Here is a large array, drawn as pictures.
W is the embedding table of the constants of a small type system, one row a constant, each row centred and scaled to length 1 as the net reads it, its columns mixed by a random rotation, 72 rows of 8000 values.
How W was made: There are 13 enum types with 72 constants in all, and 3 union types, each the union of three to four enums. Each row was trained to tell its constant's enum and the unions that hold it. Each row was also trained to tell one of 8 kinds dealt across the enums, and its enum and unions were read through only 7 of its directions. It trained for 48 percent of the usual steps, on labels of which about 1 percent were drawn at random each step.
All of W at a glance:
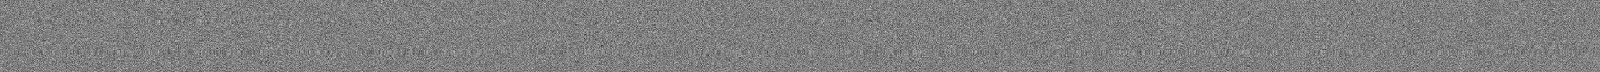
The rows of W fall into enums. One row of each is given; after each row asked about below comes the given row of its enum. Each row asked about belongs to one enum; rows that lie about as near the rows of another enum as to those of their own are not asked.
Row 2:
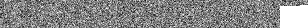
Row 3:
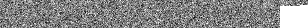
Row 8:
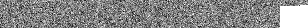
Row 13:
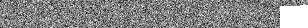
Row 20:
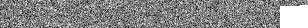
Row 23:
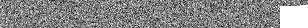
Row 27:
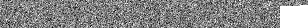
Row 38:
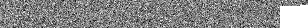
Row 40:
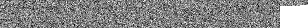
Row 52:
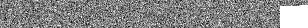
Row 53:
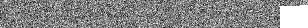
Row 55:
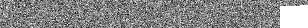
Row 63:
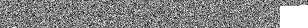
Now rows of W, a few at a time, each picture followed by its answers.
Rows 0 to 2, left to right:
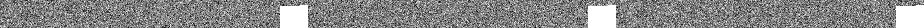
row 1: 63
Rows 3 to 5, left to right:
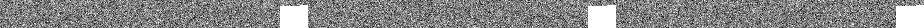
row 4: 55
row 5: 27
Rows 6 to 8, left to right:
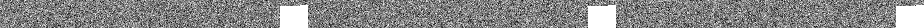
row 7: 53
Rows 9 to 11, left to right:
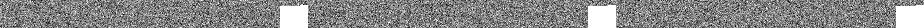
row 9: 3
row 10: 2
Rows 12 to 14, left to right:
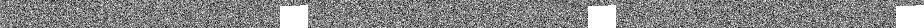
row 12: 23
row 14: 20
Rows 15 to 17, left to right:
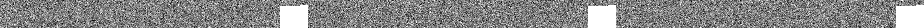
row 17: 8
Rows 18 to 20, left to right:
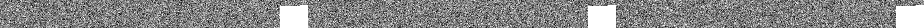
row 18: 52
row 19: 52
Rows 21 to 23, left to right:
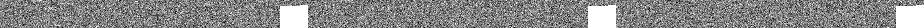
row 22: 23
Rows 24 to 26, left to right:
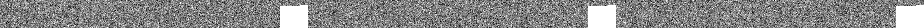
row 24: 27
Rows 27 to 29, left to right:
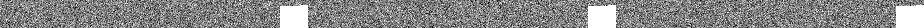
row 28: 55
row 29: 8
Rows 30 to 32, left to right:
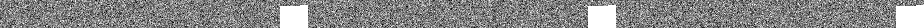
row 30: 53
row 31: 23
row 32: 23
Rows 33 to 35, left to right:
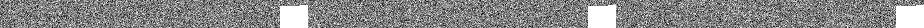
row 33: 2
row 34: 23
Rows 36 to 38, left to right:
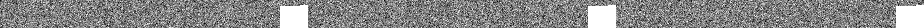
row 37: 2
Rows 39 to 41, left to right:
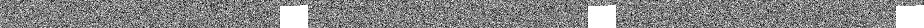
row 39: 23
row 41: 63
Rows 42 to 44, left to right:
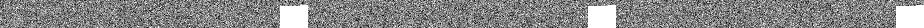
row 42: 8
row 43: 27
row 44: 20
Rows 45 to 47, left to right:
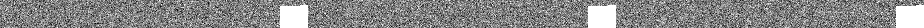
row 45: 63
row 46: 63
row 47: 13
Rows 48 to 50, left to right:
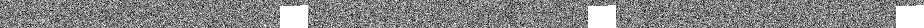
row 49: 27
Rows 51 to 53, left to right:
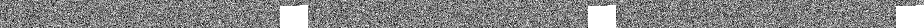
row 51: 52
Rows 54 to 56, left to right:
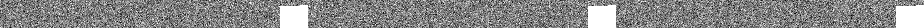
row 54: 53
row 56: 2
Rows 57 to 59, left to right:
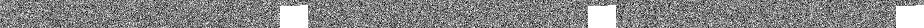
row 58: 52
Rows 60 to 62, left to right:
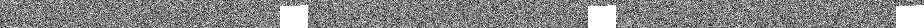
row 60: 63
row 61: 27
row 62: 8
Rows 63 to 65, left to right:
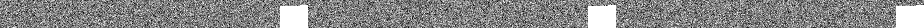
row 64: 55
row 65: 27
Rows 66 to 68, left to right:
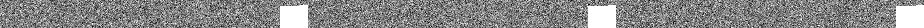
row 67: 53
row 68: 63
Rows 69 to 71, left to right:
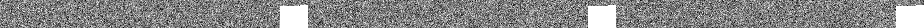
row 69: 8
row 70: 53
